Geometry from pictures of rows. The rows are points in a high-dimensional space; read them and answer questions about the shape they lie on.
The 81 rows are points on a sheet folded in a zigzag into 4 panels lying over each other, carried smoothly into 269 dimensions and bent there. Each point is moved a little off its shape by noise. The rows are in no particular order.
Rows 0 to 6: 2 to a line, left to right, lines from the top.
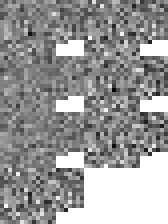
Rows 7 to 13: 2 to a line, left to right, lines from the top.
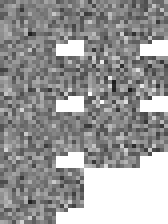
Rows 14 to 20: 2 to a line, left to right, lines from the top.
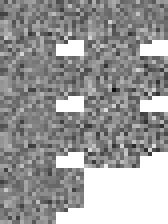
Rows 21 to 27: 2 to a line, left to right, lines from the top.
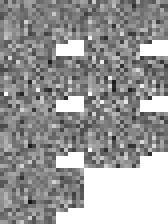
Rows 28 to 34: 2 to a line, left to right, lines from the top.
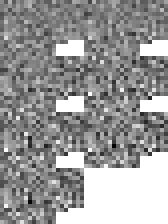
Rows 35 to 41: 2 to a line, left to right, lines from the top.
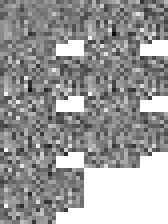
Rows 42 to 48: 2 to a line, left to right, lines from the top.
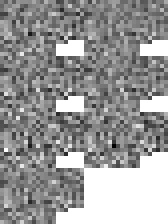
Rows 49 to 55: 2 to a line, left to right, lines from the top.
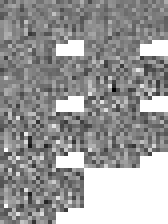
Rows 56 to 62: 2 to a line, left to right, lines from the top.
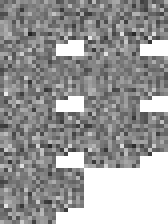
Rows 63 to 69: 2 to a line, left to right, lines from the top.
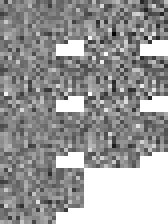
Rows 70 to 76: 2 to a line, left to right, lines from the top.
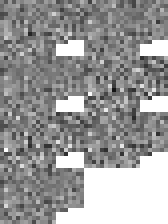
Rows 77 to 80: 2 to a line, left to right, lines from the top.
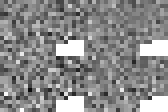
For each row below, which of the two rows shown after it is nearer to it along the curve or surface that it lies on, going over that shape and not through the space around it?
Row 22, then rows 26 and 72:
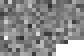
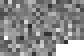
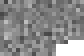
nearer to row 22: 26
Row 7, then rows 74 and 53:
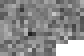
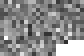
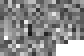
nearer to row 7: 53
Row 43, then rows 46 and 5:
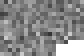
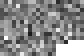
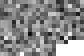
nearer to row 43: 46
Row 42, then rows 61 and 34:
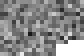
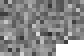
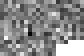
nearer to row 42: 61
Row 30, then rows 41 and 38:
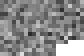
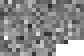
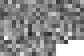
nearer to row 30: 38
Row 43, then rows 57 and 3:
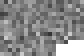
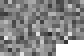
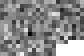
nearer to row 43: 57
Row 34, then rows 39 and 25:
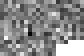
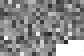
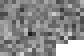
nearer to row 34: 25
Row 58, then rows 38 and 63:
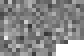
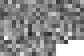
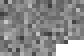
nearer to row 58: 63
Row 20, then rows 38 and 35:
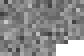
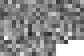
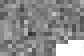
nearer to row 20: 38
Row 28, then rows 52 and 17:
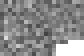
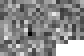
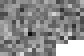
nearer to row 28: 52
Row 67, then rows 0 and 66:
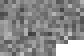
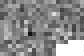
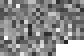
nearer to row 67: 0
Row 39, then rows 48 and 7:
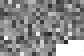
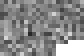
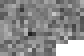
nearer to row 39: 48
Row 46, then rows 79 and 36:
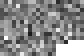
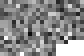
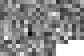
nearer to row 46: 79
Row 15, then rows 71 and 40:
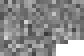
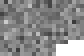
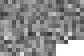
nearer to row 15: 71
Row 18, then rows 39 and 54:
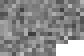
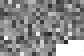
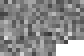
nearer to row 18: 54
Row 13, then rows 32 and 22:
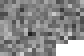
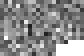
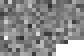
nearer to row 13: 32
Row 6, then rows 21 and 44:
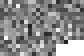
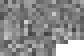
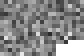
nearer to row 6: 44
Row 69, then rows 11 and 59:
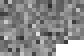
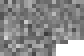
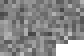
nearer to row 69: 59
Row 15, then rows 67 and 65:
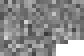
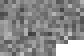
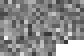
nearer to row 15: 67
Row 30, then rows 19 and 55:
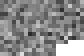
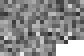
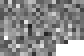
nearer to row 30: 19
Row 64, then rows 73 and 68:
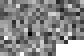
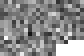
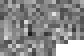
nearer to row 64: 73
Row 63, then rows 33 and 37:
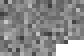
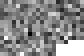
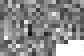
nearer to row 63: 33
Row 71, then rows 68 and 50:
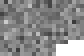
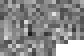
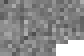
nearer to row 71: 68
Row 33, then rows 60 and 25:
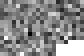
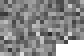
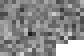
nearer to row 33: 60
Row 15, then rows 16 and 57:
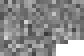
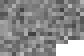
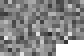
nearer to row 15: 16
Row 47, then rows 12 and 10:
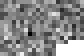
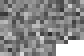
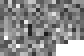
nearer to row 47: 10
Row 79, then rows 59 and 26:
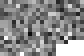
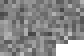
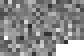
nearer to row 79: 26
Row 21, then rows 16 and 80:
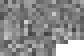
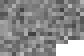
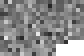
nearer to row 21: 16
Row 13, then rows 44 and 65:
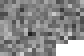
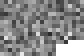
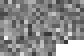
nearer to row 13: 65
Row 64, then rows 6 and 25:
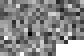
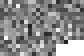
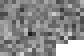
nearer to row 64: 6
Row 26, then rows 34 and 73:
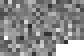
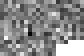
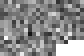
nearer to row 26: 73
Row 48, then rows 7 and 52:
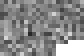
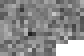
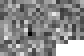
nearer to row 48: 52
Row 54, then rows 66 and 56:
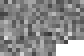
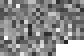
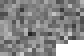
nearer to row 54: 66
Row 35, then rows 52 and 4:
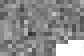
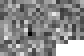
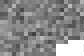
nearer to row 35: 52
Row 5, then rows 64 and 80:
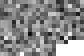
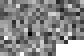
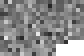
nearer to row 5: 64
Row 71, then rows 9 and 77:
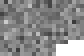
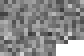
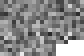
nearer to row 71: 9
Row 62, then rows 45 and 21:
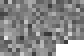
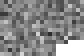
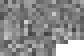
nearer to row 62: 45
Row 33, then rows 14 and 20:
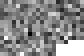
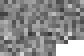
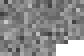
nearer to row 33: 14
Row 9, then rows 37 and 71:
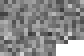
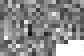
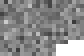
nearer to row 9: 71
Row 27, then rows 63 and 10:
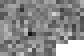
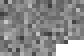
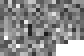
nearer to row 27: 10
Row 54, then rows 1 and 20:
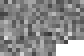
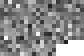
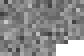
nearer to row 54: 20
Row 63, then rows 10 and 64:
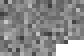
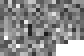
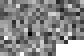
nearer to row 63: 64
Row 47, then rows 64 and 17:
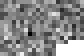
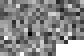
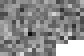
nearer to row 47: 17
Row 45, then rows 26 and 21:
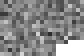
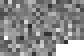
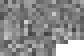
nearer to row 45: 26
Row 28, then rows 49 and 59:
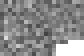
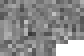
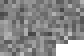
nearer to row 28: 49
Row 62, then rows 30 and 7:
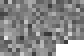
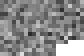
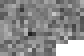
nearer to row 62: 30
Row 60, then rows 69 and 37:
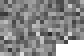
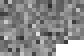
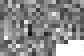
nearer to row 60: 69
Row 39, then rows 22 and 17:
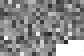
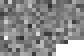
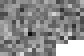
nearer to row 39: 22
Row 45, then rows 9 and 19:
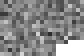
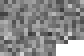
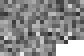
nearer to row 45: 19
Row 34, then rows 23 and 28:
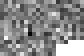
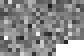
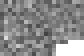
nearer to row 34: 28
